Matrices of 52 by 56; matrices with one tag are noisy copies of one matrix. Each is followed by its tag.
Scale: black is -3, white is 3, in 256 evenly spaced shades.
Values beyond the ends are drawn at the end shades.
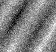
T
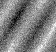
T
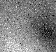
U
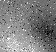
U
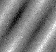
T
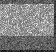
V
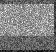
V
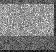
V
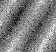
T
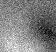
U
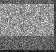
V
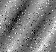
T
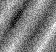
T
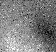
U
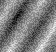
T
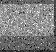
V
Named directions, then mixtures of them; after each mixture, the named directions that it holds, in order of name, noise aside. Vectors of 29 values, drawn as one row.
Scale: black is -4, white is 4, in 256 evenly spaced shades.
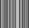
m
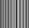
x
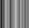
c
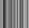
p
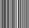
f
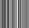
f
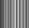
c, x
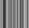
p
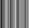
c, m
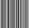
f, m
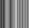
c, p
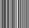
f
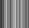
c, x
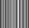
m, x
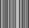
m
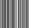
f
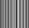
x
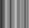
c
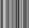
m, p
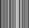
c, m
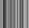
p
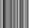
p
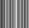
c, x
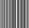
x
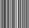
f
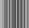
c, x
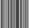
m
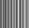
p, x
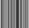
m
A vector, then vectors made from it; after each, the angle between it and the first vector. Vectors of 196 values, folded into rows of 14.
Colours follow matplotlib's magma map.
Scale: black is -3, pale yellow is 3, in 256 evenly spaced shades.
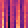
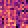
partly opposed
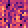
partly aligned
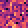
orthogonal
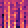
nearly opposite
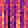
nearly parallel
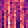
nearly opposite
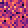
orthogonal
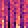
nearly parallel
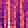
nearly opposite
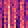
nearly opposite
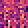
partly opposed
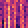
nearly opposite
